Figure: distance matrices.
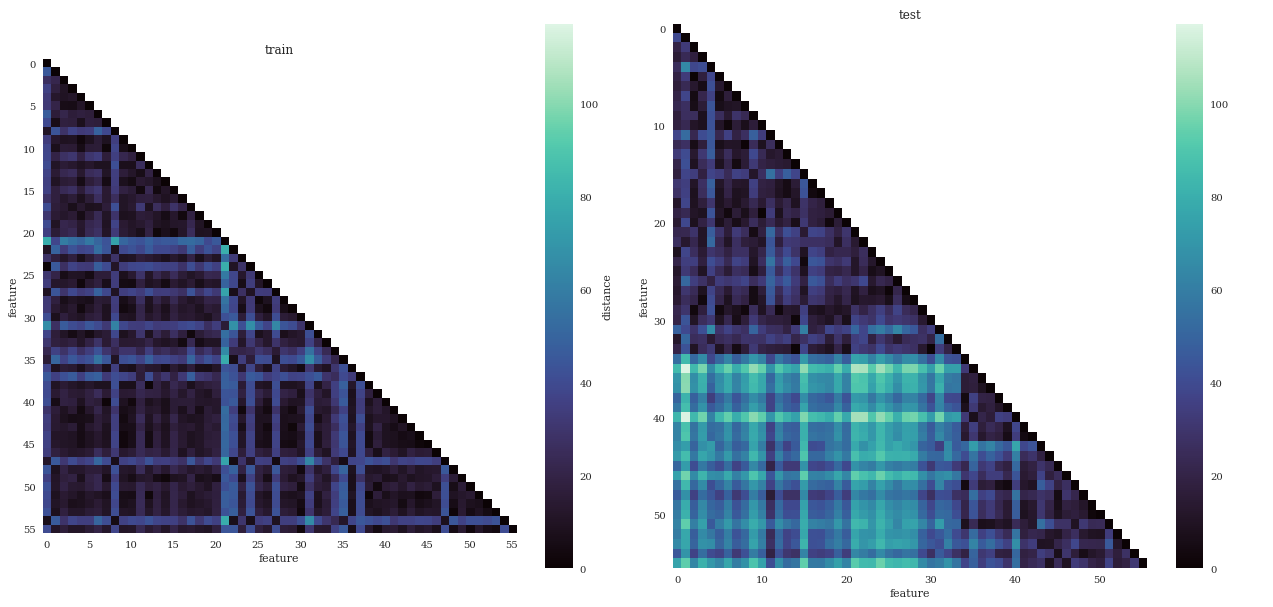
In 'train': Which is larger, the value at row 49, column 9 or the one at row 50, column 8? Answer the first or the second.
the second
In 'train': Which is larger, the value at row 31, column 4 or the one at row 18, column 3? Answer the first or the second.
the first
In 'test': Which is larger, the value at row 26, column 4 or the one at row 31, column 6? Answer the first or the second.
the second
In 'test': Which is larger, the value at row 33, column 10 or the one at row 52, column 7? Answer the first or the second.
the second
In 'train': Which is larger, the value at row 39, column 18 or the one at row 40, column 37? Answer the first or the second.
the second
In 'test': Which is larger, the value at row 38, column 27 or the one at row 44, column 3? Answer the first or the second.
the second
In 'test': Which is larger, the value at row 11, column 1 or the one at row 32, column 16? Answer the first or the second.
the first
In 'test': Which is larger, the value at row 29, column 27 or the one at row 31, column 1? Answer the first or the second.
the second
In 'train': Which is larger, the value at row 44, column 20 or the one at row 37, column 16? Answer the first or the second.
the second
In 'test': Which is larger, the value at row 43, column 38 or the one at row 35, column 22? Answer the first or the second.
the second
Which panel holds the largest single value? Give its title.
test
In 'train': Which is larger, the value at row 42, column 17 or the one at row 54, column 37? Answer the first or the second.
the second
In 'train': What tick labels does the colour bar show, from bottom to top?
0, 20, 40, 60, 80, 100
